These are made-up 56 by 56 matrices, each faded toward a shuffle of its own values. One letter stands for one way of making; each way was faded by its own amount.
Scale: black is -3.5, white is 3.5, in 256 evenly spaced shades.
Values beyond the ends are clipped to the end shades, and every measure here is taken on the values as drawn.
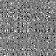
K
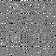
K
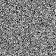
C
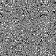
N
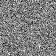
C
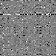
K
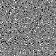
N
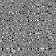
K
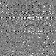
K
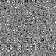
N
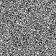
C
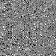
N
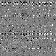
K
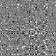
K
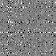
K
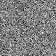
C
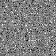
N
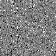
N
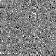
N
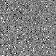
N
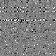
K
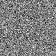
C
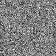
C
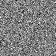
C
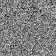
C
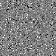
N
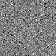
N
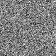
C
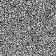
C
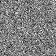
C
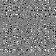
K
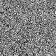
C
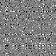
K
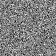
C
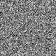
C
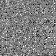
N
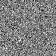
C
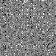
N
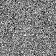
C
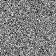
C
